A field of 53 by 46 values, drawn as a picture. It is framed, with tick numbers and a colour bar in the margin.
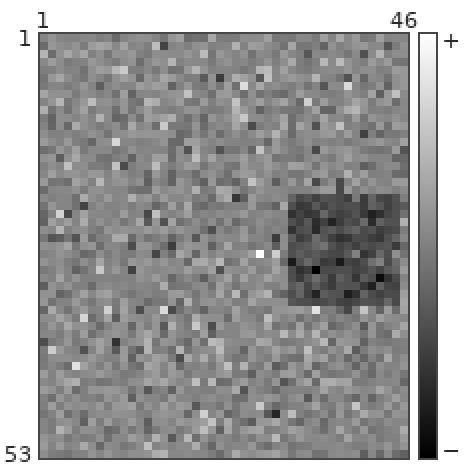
In the middle right lies a patch that is lower than the rest. The middle right is the ninth with the lowest average. Overall the values sit about 50% of the way up the scale.
